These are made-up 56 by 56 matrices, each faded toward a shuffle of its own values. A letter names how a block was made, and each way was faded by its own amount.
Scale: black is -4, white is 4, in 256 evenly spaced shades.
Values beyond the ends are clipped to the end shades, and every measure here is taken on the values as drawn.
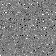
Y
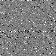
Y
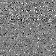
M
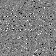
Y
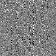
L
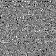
M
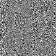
L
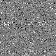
M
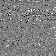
Y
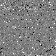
Y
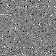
Y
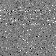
Y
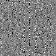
L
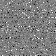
Y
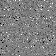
Y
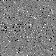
Y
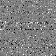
Y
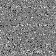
M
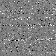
Y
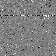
Y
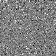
M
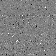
Y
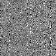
L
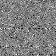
M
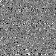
M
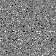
M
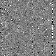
L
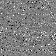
Y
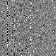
L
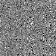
L
